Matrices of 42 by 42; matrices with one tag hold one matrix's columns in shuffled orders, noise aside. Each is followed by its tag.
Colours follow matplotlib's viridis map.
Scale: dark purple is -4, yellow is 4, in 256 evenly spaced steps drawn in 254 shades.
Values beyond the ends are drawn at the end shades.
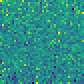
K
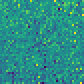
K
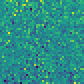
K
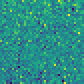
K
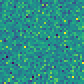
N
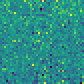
K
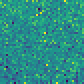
K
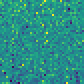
K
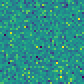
N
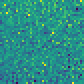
K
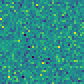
N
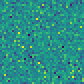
N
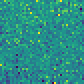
K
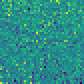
K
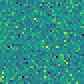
N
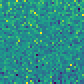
K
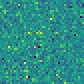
N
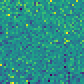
K
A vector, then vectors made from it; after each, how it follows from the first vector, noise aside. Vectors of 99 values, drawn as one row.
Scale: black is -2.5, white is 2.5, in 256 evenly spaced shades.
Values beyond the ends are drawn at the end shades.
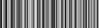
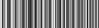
negated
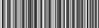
negated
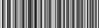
negated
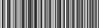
negated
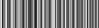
negated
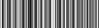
negated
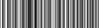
negated
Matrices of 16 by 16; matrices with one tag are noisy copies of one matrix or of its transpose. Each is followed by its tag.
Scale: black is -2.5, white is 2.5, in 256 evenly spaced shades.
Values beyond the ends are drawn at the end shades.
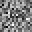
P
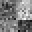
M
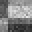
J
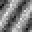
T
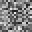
P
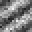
T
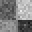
M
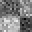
M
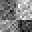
M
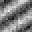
T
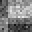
J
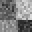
M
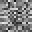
P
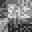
J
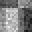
J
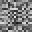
P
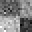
M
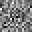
P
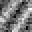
T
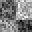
M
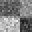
M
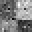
M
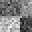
M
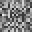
P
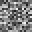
P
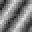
T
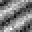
T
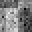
J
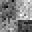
M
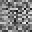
P
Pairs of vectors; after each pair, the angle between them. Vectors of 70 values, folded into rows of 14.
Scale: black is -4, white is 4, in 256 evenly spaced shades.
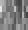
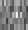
orthogonal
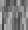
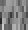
nearly opposite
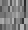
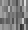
nearly opposite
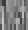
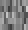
orthogonal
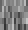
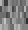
partly opposed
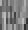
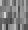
partly aligned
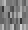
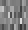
nearly opposite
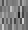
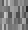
partly aligned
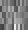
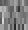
partly opposed
